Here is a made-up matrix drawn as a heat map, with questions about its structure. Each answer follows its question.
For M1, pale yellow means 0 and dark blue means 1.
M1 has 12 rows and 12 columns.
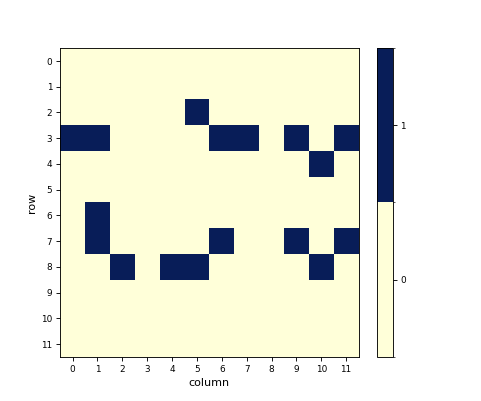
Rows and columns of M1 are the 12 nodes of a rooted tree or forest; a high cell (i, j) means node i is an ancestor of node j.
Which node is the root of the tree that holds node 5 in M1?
8
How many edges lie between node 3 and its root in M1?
0
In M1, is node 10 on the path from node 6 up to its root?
no
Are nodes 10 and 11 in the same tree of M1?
no
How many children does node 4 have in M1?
1
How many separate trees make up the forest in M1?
2
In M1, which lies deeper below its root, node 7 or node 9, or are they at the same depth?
node 9
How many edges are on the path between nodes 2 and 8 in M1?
1
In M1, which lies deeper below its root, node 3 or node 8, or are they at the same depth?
the same depth
